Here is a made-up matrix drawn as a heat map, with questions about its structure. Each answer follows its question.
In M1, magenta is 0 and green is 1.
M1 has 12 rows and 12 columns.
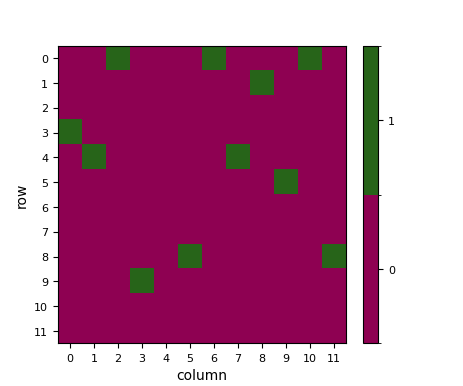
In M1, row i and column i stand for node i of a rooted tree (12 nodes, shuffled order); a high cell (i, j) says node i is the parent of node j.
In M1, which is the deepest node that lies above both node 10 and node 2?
0
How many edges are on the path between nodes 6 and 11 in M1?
6
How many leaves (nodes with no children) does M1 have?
5
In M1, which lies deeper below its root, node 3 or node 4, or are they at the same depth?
node 3
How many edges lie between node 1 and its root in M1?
1
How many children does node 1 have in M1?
1
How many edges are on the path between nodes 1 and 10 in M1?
6
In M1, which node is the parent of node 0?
3
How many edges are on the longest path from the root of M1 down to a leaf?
7
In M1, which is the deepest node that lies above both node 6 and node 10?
0
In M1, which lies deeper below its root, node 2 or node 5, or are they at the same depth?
node 2
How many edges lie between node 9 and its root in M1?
4
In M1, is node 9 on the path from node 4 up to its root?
no
